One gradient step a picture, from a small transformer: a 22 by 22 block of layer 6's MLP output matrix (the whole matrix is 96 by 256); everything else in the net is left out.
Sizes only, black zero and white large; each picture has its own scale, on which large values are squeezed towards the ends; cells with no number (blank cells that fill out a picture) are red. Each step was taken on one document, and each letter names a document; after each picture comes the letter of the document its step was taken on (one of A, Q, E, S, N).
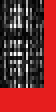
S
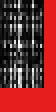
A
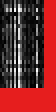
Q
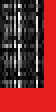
Q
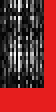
S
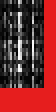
A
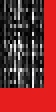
A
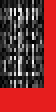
A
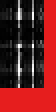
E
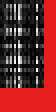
Q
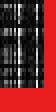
Q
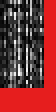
S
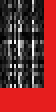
A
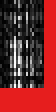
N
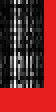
N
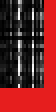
E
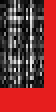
S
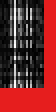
N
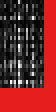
S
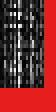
S
